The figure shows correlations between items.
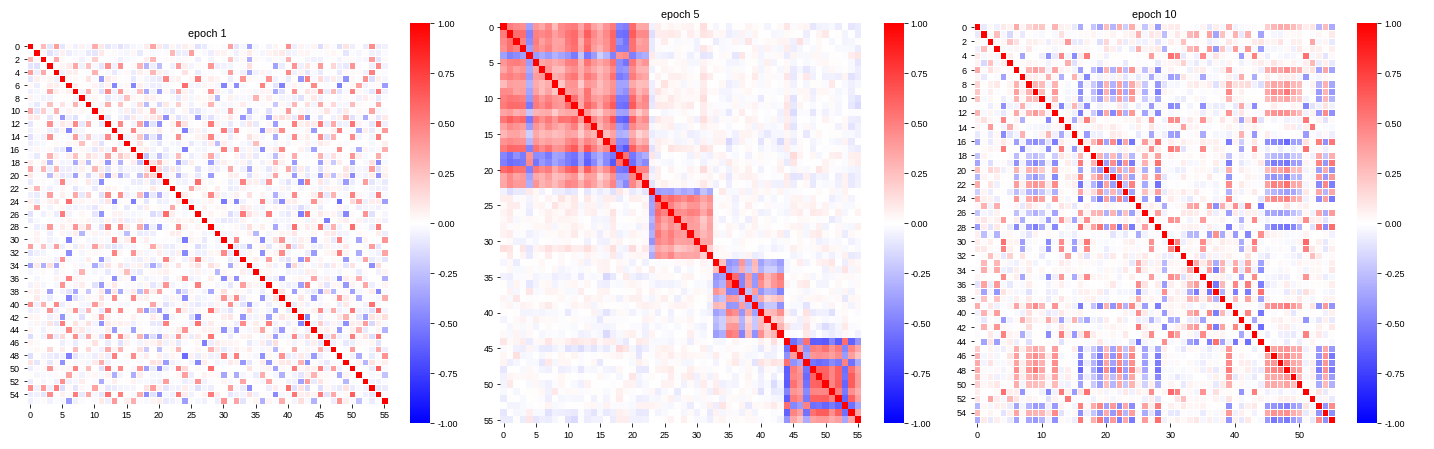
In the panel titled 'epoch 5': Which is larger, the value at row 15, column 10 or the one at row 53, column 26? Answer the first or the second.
the first
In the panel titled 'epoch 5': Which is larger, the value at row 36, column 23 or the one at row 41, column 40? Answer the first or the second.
the second
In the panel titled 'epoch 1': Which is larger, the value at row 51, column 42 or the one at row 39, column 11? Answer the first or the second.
the second
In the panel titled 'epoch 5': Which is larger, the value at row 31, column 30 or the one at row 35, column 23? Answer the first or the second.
the first
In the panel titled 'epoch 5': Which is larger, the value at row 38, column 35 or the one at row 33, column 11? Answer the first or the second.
the first
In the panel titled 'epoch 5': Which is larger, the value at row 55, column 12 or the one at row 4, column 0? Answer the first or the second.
the first
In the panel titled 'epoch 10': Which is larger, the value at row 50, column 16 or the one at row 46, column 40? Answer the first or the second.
the second
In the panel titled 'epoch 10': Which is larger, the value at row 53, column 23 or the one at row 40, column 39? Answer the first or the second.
the first
